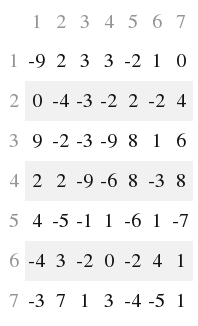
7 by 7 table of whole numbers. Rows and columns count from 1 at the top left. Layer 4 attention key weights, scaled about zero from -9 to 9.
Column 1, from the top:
-9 0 9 2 4 -4 -3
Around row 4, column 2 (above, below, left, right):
-2 -5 2 -9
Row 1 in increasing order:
-9 -2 0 1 2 3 3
